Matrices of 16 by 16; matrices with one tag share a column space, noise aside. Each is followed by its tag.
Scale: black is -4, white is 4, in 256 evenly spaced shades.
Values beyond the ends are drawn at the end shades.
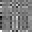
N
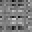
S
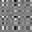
S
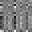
N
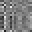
N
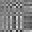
N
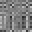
N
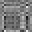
N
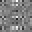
S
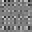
S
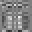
N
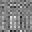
N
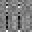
N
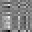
N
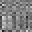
N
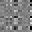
S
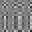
N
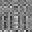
N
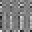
N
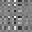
S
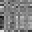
N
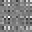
S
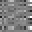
S
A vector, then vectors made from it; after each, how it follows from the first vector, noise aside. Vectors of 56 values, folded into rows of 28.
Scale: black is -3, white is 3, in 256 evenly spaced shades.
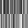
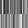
copied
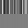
partly zeroed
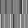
partly zeroed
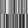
reversed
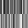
copied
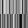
negated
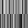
negated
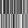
copied
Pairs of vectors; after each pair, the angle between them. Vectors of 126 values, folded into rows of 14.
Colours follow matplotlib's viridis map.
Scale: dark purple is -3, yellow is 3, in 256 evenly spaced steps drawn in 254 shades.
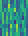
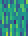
nearly parallel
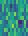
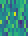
nearly parallel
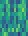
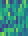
partly aligned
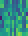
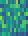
partly opposed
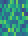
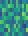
partly aligned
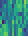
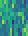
nearly opposite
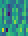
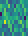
orthogonal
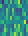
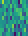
nearly opposite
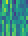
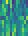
nearly parallel
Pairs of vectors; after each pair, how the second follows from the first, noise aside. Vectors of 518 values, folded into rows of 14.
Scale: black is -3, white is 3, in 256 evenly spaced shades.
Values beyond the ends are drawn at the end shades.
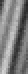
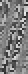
sign-scrambled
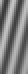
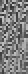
sign-scrambled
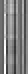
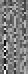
sign-scrambled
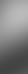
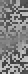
sign-scrambled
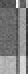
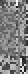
sign-scrambled
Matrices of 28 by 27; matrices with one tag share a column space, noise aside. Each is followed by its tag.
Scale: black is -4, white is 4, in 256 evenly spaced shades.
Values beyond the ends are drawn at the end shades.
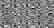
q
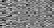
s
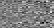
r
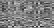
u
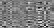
u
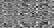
q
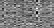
s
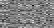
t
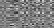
s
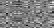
r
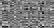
u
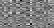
s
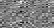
r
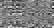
q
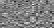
r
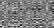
u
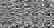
q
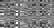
q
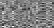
u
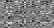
r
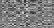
s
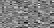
r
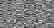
t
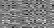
t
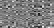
q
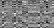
r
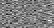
t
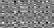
r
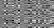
t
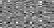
r
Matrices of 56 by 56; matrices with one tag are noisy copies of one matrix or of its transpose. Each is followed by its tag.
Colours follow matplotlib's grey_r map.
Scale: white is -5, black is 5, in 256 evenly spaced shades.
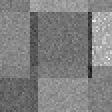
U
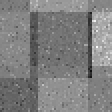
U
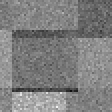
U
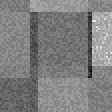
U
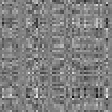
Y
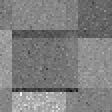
U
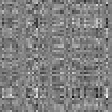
Y
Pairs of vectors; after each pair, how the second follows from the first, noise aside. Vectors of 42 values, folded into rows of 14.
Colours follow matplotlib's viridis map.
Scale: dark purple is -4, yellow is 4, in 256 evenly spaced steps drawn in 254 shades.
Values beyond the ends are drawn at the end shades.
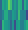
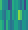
wrapped around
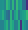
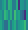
wrapped around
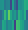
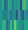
wrapped around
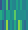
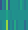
partly zeroed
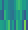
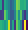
scaled up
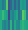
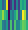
scaled up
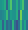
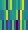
scaled up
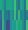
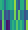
scaled up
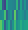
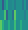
partly zeroed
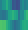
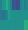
partly zeroed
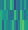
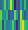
scaled up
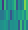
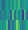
wrapped around
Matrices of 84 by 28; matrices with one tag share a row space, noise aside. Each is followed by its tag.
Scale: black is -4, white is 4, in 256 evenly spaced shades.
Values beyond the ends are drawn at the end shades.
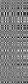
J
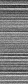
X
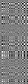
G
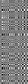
G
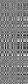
J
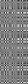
J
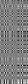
J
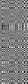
G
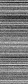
X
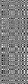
G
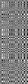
G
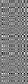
G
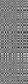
J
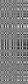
J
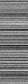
X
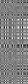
J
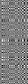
G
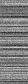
X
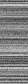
X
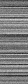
X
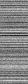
X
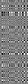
G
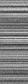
X
